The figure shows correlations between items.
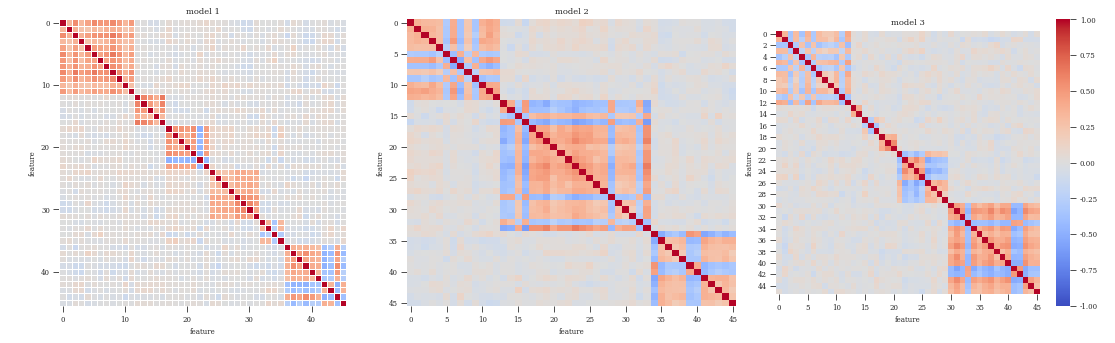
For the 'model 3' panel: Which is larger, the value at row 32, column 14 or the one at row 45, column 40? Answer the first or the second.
the second
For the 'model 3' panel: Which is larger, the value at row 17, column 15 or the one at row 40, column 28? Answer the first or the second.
the first
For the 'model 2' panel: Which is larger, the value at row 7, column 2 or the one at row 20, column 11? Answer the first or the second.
the second
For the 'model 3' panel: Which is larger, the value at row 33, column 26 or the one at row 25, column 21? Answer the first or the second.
the first
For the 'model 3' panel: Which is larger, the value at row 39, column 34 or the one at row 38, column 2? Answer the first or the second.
the first
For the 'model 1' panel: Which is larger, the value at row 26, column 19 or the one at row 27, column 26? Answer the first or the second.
the second
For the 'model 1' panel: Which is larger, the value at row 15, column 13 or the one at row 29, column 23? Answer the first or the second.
the first
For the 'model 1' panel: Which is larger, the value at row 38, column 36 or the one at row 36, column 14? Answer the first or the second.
the first
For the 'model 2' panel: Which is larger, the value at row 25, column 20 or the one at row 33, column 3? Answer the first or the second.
the first
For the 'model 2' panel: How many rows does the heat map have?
46
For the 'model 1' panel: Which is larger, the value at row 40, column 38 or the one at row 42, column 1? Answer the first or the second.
the first
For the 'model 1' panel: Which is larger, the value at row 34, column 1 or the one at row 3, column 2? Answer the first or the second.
the second
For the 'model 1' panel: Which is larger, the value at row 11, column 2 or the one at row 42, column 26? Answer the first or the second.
the first
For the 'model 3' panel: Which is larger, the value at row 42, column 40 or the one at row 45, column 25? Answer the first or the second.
the second
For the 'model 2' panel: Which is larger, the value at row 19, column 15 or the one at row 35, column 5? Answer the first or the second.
the first
